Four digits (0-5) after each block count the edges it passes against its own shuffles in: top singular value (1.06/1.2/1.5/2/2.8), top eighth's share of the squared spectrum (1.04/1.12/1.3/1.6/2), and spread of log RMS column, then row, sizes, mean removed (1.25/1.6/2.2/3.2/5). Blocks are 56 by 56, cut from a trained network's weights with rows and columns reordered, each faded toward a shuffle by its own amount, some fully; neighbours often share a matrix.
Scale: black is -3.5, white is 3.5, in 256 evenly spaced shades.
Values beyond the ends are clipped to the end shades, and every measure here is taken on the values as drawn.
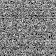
2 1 0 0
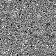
0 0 0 0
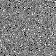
3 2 0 1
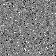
2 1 0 0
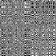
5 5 3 3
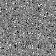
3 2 0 0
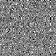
3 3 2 1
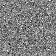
0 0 0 0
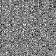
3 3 1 2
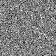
1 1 0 0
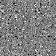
3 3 0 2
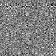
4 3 1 2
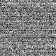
3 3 1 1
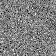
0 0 0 0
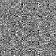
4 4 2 2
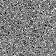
0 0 0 0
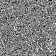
0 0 0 0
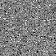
3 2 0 1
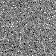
0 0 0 0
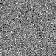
2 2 0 0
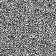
1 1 0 0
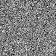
1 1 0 0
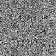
3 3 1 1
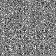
2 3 0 2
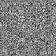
3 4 1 2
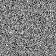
2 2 0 0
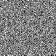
2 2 0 0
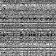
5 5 2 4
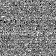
2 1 1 0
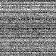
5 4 2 3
